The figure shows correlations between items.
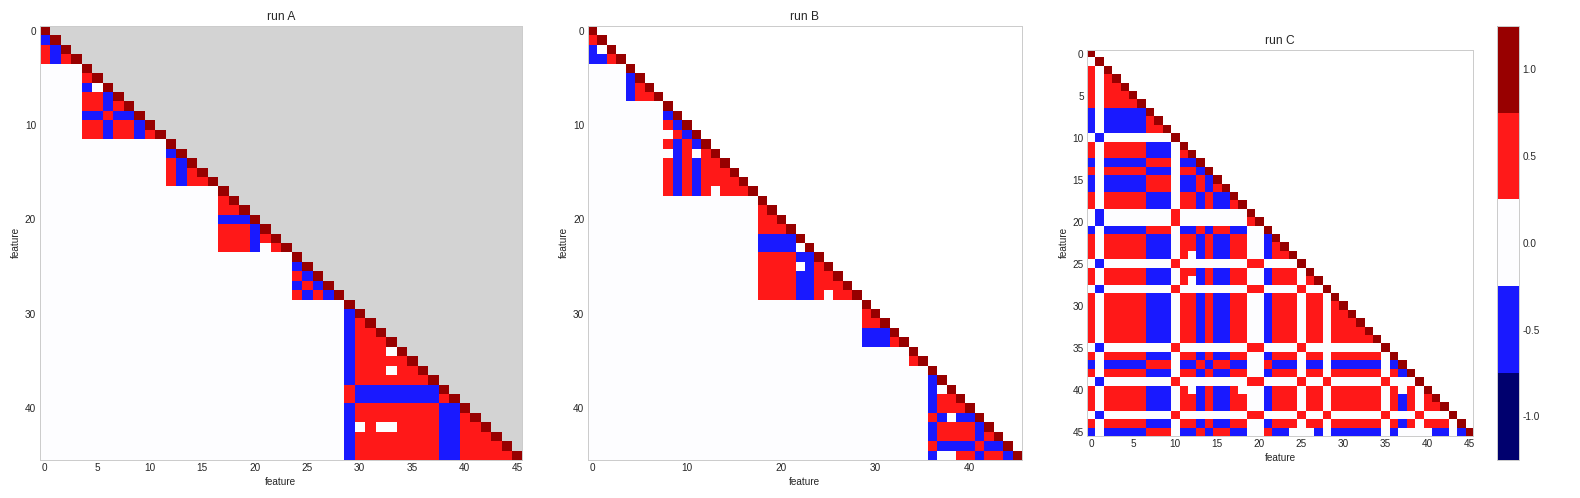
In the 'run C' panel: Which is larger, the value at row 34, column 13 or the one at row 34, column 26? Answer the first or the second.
the second
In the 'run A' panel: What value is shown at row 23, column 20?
-0.5
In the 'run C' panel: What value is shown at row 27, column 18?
0.5
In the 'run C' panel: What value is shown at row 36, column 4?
0.5
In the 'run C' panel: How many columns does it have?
46
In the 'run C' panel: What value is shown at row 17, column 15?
-0.5
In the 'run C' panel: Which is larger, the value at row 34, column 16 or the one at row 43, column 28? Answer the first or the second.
the second
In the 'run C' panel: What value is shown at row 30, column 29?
0.5
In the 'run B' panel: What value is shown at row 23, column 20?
-0.5
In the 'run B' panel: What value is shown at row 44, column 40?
-0.5
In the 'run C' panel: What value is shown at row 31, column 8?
-0.5
